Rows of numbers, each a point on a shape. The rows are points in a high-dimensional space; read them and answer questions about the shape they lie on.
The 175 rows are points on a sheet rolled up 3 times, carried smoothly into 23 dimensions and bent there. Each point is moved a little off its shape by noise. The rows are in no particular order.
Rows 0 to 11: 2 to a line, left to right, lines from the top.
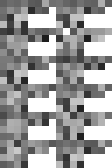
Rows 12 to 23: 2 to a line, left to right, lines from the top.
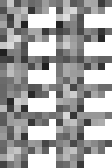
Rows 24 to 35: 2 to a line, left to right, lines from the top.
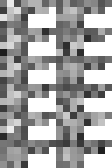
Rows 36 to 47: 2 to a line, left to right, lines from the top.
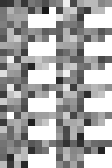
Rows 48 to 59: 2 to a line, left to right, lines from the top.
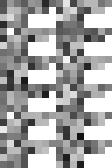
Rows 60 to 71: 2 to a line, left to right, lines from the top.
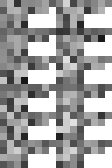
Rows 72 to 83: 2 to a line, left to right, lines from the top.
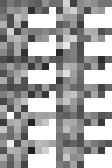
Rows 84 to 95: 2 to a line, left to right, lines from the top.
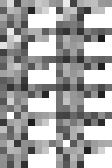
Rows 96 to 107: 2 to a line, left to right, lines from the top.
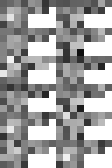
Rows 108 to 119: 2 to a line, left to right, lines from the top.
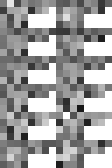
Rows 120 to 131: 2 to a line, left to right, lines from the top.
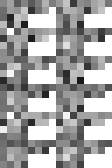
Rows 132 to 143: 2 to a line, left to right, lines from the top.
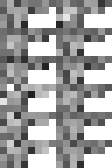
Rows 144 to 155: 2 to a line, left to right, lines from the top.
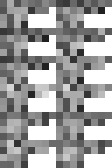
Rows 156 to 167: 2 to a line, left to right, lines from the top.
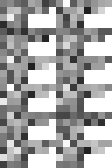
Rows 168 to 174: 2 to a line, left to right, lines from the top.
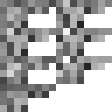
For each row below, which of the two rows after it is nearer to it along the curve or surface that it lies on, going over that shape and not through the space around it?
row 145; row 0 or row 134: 0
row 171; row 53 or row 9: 9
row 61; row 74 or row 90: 74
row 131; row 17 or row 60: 17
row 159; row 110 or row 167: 110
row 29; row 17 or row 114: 114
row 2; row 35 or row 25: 35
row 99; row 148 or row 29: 148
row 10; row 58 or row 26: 58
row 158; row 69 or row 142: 69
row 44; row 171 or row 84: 84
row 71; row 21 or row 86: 21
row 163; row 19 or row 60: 19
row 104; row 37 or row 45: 37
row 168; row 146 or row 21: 21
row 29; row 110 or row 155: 110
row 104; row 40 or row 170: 40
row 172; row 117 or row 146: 117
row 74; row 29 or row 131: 29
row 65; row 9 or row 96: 9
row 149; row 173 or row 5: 173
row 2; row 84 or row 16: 16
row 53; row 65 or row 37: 65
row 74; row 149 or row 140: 149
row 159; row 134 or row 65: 134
